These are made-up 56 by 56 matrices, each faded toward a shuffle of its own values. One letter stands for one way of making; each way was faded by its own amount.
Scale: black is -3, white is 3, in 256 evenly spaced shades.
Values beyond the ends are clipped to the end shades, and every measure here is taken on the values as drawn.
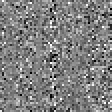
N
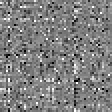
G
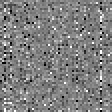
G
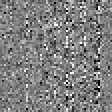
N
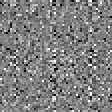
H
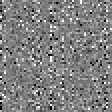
G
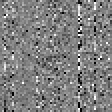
N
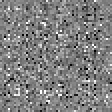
G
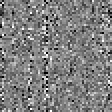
N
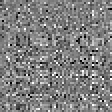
H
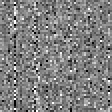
N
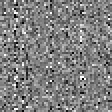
N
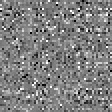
H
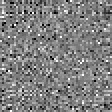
H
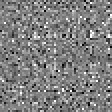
H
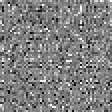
H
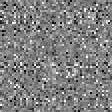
H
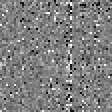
G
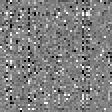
G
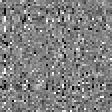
G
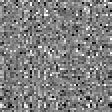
H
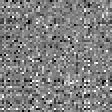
H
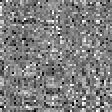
H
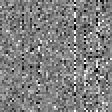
N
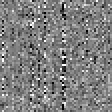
N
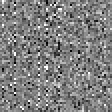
N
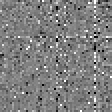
G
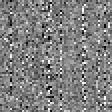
N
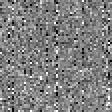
N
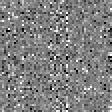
G
